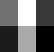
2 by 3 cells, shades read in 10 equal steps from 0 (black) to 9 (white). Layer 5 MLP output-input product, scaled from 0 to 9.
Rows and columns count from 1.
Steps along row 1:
up down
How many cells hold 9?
1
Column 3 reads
2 0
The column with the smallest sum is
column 3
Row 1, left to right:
4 9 2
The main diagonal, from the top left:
4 6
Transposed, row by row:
4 1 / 9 6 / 2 0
